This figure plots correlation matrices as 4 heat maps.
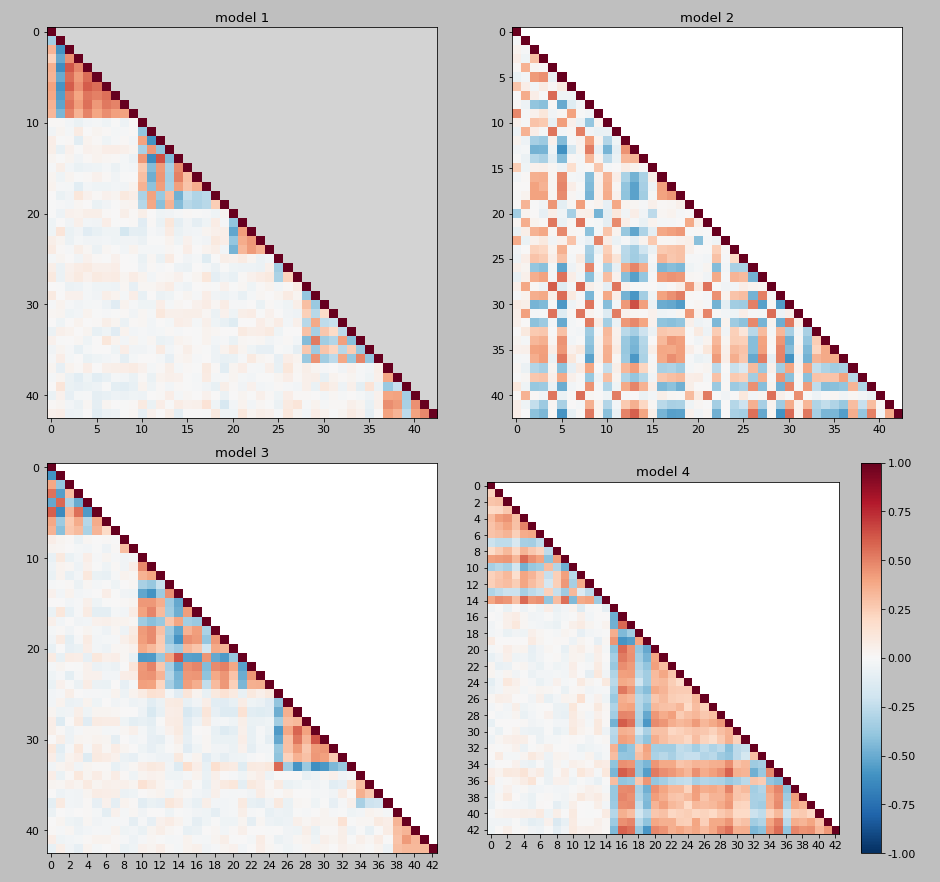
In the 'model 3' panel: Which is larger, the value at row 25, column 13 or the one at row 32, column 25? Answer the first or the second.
the first
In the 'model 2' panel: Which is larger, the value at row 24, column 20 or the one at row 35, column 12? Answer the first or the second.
the first
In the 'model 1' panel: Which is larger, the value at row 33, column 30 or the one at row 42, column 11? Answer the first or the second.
the first
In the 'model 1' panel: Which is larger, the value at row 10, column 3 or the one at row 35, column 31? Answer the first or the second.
the second
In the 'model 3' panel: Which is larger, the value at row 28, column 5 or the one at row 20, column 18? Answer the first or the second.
the second
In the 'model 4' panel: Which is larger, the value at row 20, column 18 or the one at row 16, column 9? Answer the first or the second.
the second
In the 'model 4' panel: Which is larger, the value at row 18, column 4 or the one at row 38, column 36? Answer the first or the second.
the first
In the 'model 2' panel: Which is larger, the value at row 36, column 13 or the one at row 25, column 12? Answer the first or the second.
the second
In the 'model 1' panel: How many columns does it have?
43
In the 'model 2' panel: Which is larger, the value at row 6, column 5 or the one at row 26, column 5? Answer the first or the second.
the first
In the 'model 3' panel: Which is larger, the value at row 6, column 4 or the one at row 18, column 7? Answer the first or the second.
the second
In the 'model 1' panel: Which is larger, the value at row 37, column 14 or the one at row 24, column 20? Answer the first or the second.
the first
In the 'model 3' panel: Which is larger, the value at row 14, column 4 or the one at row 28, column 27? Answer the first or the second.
the second
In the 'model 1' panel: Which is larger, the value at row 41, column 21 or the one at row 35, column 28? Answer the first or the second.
the second
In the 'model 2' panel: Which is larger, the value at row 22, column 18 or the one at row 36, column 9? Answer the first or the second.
the first
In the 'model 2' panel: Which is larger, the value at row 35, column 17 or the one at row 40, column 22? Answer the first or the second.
the first
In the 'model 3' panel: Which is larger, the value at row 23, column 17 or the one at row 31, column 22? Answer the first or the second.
the second
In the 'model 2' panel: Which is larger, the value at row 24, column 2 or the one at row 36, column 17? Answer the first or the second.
the second
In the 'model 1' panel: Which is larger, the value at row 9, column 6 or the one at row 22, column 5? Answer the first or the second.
the first
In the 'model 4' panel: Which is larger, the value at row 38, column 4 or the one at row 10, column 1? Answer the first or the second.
the first
